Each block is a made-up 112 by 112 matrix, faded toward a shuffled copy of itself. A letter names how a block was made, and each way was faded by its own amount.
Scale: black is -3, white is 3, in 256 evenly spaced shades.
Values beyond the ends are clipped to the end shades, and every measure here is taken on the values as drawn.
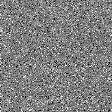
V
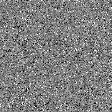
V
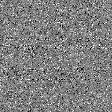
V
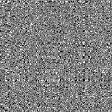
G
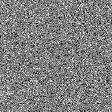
V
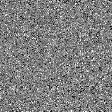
V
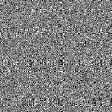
G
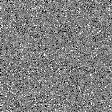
V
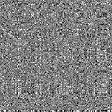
G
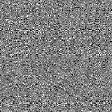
G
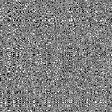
G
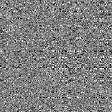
G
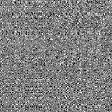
G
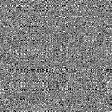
G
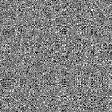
G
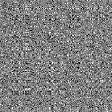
G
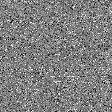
V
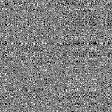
G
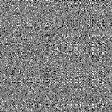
G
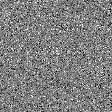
V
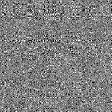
G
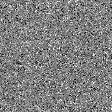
V
